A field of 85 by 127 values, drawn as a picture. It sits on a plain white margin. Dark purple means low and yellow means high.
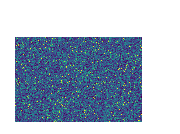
Mirror symmetry: none. Average level on the scale: 30%. Grain: fine. Seam: none. Slope: none. Stripes: none. Histogram: skewed, a long tail of high values.
